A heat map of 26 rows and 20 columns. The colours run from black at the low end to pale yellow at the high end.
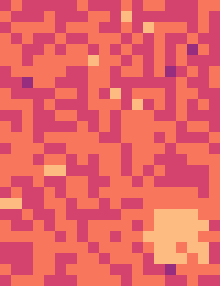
The grain is fine, like static. The halves do not mirror each other. The bottom right is the ninth with the highest average. No single row or column stands out from its neighbours. In the bottom right lies a patch that is higher than the rest.
